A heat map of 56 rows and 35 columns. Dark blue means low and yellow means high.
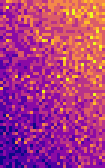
No regular stripes run through it. Overall the values sit about 40% of the way up the scale. Fine speckle covers the field. No single row or column stands out from its neighbours. The top right is the ninth with the highest average. There is an overall slope up to the top right. The ninth with the lowest average is the bottom left.
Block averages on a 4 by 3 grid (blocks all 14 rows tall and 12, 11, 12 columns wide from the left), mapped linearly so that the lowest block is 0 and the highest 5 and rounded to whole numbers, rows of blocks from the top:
345 / 234 / 123 / 012
